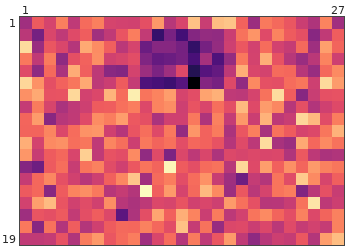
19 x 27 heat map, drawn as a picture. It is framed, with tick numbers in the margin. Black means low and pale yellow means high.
There are no regular stripes. In the top middle lies a patch that is lower than the rest. The top middle is the ninth with the lowest average. Overall the values sit about 60% of the way up the scale.
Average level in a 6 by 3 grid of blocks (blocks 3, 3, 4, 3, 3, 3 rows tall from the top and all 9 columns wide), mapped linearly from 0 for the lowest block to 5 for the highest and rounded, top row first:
424 / 405 / 555 / 545 / 554 / 454
